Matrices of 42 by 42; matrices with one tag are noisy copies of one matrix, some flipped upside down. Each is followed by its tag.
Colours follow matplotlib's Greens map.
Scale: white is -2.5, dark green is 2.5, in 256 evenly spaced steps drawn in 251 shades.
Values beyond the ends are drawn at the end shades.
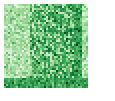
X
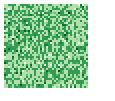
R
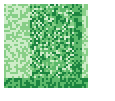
X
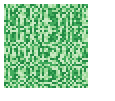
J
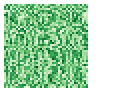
J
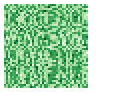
J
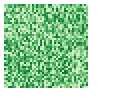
R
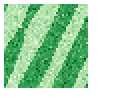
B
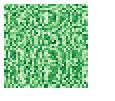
J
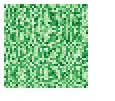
J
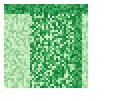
X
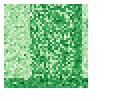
X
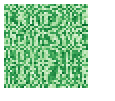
J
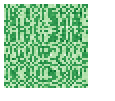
J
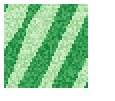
B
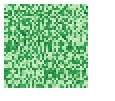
R
